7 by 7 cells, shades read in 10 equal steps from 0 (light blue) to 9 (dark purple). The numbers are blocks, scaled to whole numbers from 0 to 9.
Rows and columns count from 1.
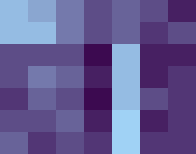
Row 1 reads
1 2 4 6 5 6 8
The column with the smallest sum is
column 5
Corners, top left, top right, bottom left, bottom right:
1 8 5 7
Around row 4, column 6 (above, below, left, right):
8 6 1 7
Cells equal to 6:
13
